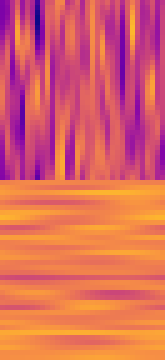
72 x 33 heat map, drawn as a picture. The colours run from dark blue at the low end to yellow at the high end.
The table splits into 2 rows of 1 panel. Panel 1,1: middling, streaked downward, strong in contrast. Panel 2,1: high, streaked across.
